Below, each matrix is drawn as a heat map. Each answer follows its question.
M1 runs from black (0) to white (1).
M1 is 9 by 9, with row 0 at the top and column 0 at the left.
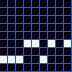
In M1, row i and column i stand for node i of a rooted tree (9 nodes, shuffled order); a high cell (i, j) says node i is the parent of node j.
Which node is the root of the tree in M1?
7
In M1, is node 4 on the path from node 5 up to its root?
no
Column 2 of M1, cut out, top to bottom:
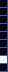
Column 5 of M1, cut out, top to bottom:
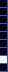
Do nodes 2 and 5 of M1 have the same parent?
yes
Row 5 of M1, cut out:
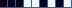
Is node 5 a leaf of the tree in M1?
no
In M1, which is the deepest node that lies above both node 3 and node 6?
5
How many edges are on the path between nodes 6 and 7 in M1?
2
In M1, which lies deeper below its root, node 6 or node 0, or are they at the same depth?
node 6
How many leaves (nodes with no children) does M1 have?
7
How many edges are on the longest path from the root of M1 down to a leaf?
2
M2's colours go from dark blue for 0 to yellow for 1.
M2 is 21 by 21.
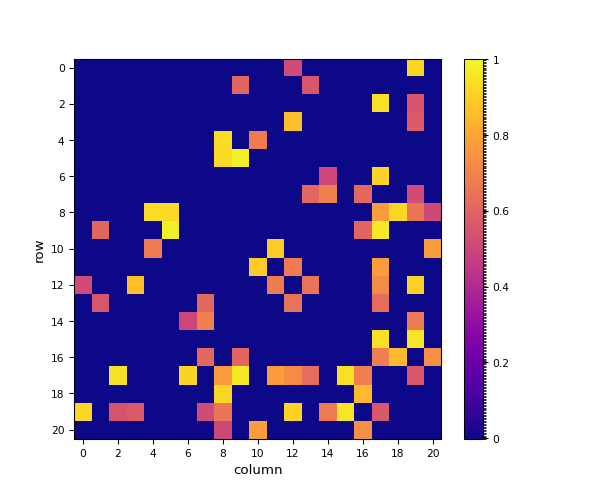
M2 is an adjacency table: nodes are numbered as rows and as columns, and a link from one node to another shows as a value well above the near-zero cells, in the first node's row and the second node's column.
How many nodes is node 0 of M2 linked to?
2
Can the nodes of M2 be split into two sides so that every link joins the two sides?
no
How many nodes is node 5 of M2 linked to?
2
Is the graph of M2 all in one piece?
yes
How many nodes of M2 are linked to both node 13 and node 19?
3
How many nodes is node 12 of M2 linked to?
6
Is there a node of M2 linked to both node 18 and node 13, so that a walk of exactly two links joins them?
no
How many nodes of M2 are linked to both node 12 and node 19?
3
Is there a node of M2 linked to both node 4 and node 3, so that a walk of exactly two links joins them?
no
